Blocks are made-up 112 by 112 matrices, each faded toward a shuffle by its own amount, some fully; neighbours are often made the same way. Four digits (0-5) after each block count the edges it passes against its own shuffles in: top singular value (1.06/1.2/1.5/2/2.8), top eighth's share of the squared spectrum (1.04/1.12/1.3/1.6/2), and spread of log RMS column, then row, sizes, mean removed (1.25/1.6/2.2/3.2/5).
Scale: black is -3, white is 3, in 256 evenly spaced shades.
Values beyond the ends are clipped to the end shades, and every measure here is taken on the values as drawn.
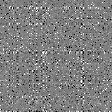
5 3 2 2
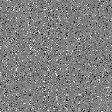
4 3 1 1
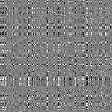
5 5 4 4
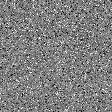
0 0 0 0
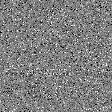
1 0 0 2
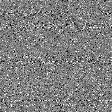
1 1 0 3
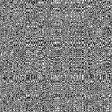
5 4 3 3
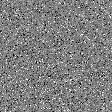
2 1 0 0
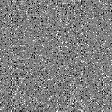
3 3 2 0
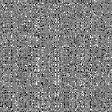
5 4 3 3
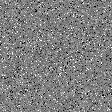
2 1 0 0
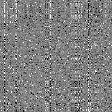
5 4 3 2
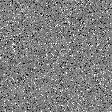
2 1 0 0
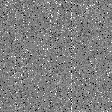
3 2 1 0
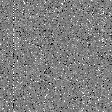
3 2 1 0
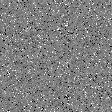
1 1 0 0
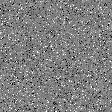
0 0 0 0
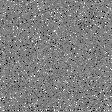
2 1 0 0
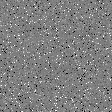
0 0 0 0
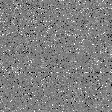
3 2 0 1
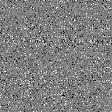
4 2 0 2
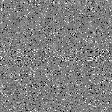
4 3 1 2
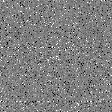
3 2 1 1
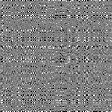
5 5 3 4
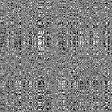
5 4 4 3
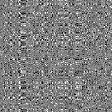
5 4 3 3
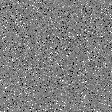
2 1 0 0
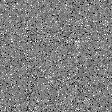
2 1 1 1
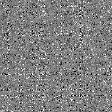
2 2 3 3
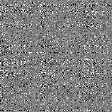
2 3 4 4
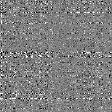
2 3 3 4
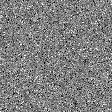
0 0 0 0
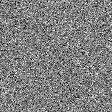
0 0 0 1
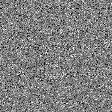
0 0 0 2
